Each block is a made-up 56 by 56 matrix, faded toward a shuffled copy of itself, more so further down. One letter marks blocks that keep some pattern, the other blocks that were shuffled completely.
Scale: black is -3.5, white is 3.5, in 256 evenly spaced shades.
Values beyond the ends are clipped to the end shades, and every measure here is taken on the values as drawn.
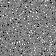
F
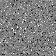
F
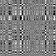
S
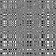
S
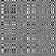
S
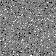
F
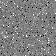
F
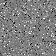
F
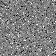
F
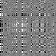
S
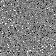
F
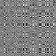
S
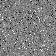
F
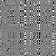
S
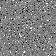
F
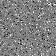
F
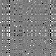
S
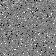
F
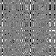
S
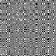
S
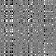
S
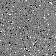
F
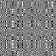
S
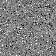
F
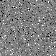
F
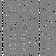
S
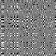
S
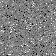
F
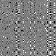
S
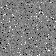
F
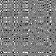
S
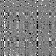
S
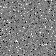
F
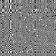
S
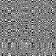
S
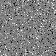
F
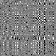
S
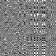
S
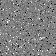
F
